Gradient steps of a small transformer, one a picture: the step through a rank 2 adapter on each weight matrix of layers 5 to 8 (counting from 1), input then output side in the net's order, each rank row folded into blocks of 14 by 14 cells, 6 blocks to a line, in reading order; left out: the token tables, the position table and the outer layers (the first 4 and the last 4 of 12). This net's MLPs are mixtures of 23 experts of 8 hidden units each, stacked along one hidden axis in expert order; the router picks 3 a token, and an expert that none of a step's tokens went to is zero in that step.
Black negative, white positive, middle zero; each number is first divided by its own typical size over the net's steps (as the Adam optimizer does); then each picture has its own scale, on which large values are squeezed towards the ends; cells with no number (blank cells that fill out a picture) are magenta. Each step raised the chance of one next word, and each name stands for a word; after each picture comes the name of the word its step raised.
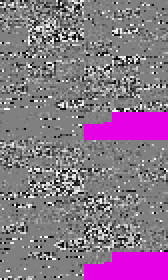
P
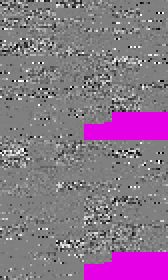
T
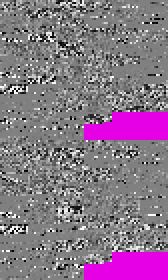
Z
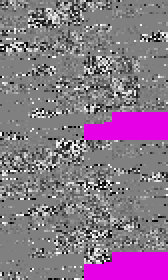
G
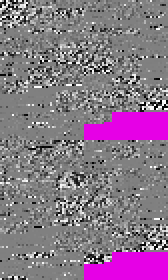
Z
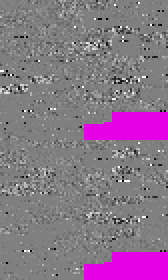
T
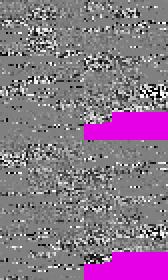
Z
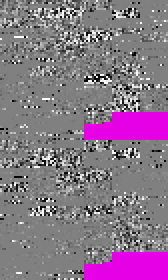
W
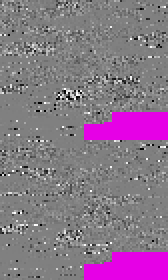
W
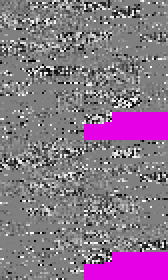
P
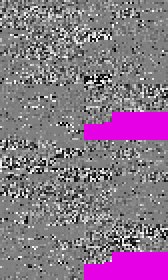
W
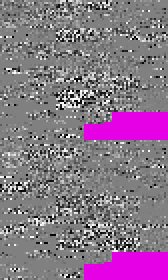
P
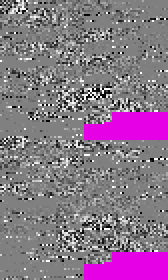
G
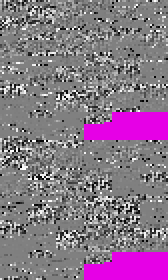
G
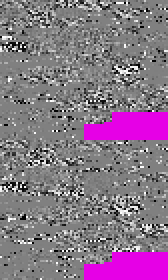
Z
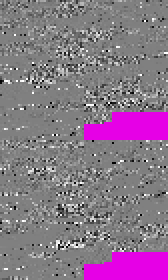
W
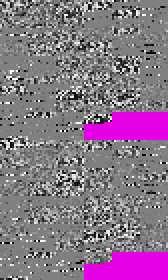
P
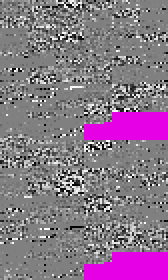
P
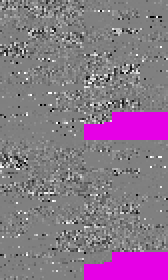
W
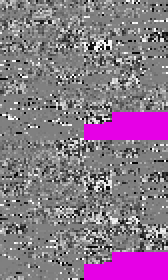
G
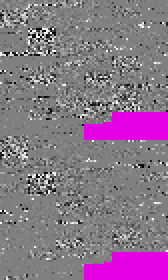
W
